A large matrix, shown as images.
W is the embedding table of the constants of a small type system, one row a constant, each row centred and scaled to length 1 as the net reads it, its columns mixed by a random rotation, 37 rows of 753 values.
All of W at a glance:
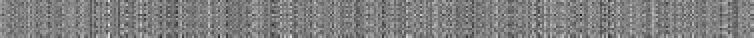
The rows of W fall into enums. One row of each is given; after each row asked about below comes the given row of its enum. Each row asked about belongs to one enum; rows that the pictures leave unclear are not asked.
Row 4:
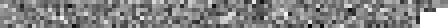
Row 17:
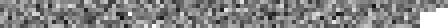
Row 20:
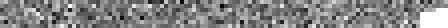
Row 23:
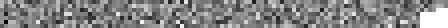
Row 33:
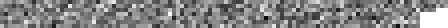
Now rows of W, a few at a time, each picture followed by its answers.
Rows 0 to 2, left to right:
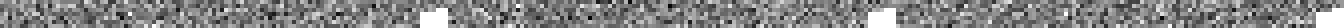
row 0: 17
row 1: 20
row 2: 33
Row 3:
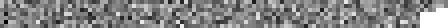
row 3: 23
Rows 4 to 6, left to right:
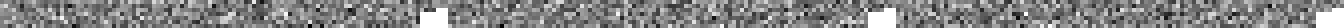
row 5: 33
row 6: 17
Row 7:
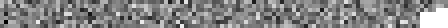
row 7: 23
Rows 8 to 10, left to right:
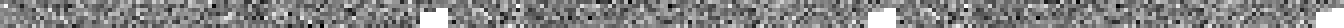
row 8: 4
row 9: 20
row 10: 20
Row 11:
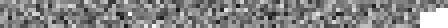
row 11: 17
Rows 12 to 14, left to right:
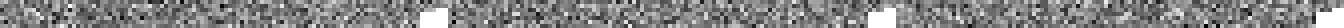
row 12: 20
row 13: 23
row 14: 4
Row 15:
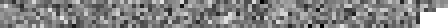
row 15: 4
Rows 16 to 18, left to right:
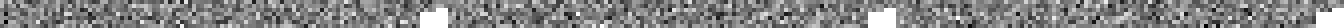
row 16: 23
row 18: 4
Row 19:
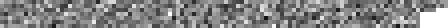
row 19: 33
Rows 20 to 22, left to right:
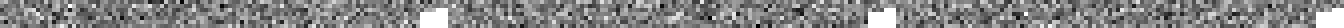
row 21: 4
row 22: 17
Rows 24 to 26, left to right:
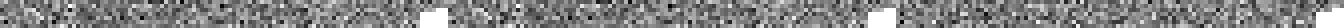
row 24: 20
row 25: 20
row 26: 23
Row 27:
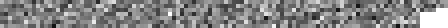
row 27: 33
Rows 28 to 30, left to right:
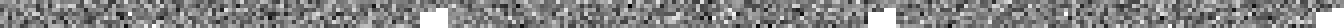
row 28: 17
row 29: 4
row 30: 33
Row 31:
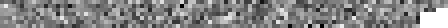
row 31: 4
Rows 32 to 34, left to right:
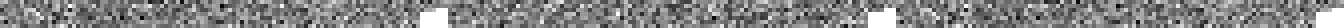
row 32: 20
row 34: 20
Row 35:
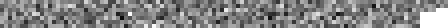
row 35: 17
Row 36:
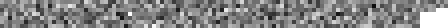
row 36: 17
